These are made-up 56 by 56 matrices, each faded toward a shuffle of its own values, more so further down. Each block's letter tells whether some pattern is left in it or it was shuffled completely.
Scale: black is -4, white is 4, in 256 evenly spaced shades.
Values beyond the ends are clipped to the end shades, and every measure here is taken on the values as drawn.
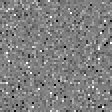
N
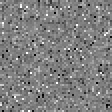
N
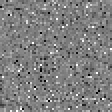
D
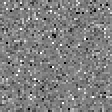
D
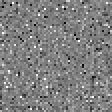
D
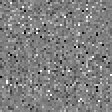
D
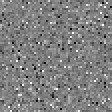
D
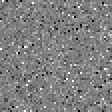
N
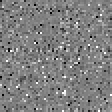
D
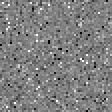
N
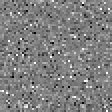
D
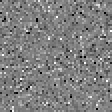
N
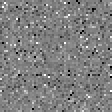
D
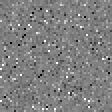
N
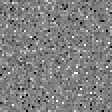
N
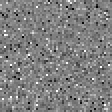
N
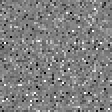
D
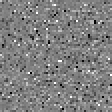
D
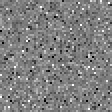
N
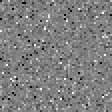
N
